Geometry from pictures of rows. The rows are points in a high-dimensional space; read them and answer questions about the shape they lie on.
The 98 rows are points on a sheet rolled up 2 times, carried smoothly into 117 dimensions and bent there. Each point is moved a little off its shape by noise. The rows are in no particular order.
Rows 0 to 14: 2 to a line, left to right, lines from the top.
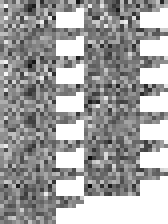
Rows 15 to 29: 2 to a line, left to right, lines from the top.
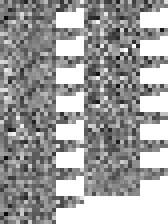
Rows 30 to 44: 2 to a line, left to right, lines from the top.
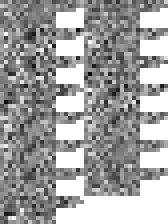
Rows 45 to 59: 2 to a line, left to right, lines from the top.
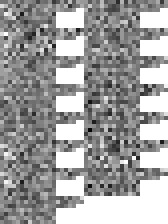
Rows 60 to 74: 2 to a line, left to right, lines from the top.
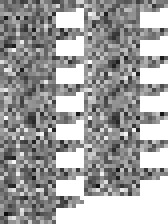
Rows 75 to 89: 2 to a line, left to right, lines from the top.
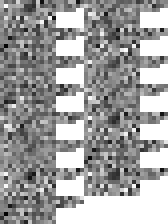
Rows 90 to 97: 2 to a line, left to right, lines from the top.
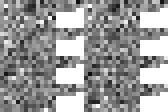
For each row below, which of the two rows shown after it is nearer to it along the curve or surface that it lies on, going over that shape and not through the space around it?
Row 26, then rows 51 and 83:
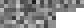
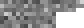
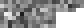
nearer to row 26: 51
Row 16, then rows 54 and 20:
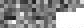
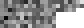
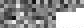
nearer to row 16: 20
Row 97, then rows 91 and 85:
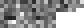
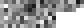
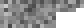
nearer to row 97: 91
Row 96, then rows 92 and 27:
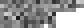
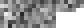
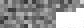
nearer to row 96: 92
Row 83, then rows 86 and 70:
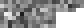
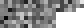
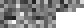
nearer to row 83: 86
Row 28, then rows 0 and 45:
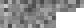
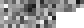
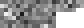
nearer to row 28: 45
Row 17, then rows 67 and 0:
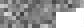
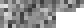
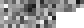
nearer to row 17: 67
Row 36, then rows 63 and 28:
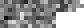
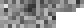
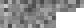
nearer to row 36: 63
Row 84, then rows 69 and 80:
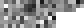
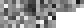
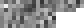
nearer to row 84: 69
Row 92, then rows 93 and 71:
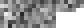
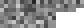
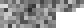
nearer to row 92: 71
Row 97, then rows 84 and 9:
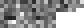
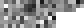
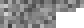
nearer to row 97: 84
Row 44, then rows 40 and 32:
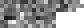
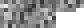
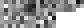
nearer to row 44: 32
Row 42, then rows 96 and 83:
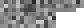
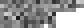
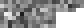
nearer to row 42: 83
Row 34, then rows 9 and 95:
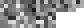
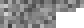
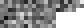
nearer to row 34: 95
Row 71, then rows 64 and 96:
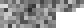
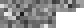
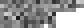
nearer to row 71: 64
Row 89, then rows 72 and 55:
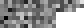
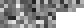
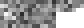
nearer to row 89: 72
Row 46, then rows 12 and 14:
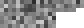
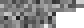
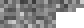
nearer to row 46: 14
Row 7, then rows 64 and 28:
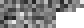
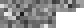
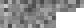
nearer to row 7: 64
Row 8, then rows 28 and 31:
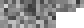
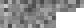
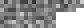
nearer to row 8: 31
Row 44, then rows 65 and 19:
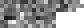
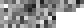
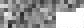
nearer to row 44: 65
